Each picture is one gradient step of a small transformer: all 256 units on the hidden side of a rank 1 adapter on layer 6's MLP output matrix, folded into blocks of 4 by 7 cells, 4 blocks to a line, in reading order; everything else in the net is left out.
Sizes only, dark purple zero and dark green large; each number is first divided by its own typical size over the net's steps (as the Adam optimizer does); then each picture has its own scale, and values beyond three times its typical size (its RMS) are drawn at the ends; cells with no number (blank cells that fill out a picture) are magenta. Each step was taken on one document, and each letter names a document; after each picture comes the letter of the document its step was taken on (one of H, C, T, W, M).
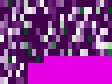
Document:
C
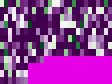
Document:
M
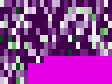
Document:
C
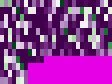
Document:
C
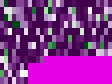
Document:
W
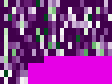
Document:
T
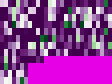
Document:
W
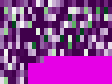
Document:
W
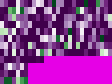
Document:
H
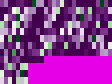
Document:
H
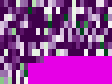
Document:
H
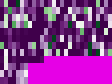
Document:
M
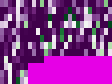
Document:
H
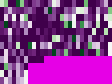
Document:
M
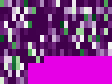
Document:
C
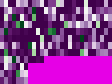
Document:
W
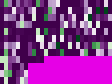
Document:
T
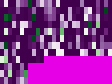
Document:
T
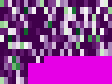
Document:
C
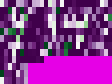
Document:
H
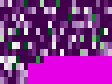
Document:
C
